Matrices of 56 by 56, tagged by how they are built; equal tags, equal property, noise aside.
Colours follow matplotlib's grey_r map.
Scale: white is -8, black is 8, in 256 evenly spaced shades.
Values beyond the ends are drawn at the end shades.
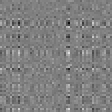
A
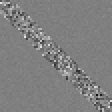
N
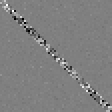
N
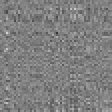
A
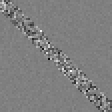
N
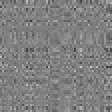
A
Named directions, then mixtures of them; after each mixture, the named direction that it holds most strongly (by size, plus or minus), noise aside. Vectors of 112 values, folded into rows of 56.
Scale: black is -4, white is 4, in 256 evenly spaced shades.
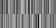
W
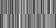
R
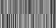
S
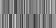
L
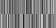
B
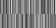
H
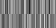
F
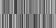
L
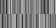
H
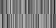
S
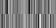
W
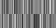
L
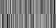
S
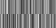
W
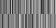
H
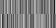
S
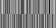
F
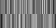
R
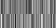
S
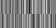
F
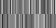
H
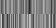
S
